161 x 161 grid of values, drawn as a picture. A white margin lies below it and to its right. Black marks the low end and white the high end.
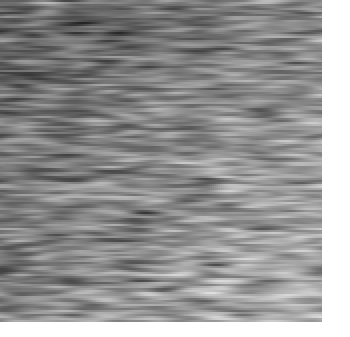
Ninth with the lowest average: top left. Ninth with the highest average: bottom right. Grain: streaks across. Slope: up to the bottom right. Histogram: bell-shaped. Mirror symmetry: none.
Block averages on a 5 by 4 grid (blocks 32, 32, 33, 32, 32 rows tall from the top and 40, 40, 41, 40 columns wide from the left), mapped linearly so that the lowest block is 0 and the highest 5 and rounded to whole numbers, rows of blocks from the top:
0012
0123
1234
2234
2345
